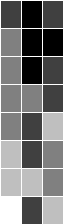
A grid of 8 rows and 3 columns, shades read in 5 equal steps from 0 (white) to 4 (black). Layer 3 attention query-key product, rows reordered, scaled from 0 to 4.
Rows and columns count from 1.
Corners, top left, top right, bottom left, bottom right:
3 3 0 1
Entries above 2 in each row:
3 2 2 1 1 1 0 1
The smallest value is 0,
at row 8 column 1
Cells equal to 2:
7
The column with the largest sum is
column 2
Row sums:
10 10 9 7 6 6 4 4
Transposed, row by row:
3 2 2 2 2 1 1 0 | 4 4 4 2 3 3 1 3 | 3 4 3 3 1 2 2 1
